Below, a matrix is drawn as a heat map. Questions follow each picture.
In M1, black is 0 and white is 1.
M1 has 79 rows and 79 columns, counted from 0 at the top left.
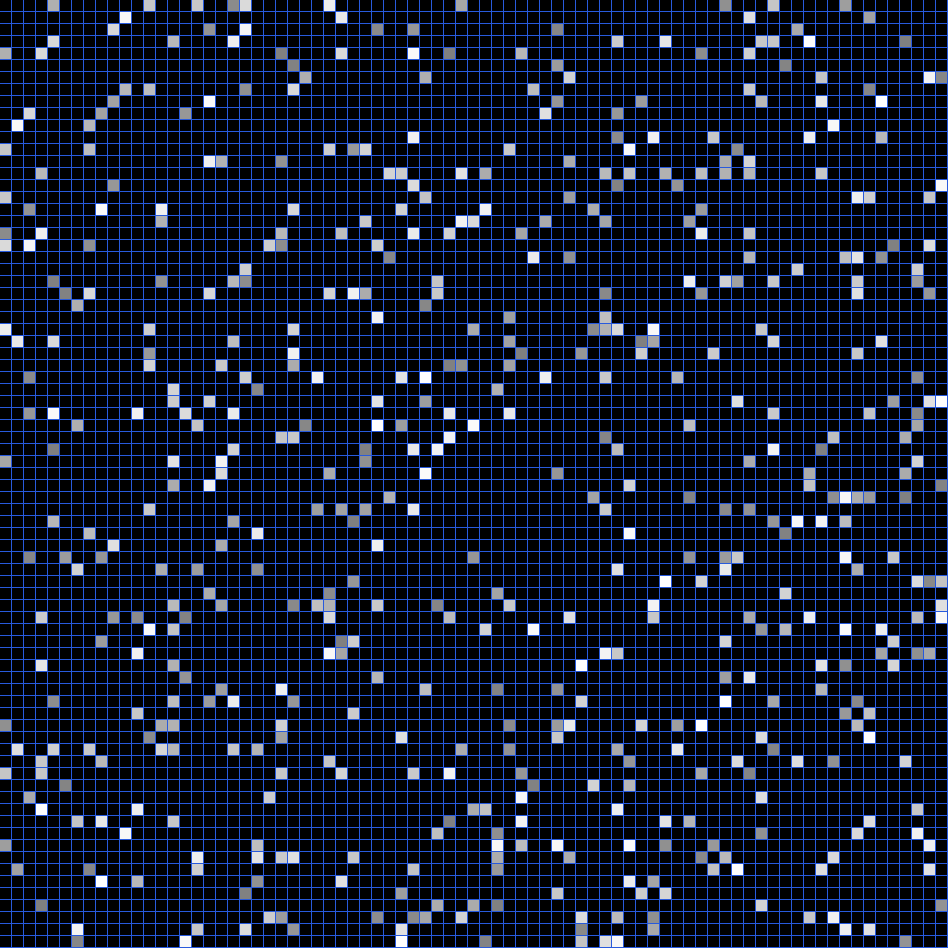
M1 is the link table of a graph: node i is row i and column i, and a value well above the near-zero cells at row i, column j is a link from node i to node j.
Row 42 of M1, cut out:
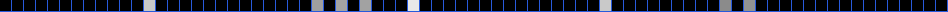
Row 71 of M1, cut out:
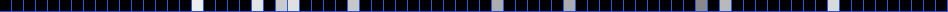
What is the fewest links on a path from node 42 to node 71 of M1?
2
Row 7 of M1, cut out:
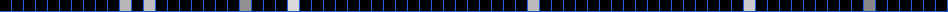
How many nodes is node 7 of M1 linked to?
7
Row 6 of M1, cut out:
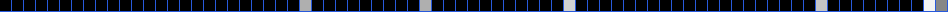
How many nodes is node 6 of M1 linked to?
6
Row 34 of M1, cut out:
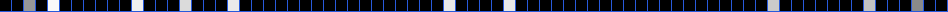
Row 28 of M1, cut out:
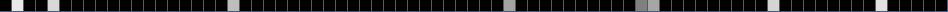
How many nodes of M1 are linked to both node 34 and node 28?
4
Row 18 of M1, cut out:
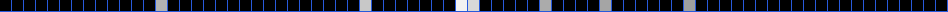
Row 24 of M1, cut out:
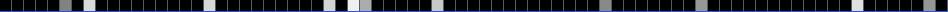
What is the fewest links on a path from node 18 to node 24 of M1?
2
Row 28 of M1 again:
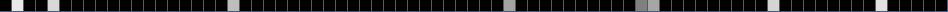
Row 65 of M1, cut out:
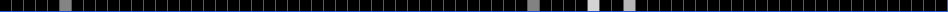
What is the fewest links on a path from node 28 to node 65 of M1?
3
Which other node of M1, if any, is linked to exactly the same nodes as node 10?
none
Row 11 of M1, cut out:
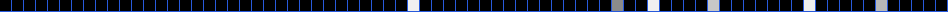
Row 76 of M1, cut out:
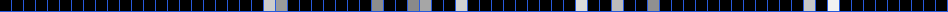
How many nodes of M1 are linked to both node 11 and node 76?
4
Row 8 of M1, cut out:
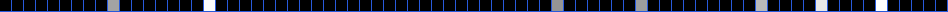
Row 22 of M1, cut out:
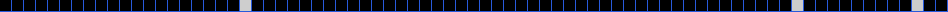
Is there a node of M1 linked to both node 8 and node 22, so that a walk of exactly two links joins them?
no
